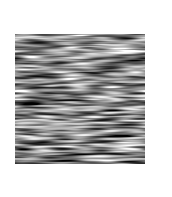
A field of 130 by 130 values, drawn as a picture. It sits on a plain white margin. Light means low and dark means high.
Mirror symmetry: none. Histogram: bell-shaped. Slope: none. Average level on the scale: 50%. Grain: streaks across.
